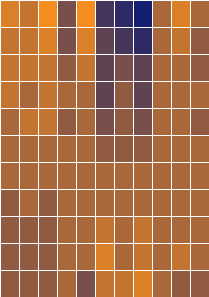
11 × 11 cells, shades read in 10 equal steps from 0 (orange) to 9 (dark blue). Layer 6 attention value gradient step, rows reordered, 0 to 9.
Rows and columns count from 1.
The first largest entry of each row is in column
8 8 6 6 6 6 1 1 1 1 5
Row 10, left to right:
4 4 4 3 3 1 3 2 3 2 3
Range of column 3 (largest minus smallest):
4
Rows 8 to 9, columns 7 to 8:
3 3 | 3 2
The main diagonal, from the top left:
1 2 2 3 3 4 3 3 3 2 4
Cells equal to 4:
23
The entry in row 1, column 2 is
2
